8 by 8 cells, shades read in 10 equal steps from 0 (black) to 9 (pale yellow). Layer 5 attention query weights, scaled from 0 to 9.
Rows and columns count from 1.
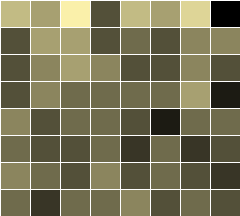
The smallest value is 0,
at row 1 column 8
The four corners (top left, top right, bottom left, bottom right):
7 0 4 3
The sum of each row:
46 35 33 31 28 25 29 29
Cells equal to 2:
4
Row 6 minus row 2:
1 -3 -3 1 -2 1 -3 -2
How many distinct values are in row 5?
4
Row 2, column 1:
3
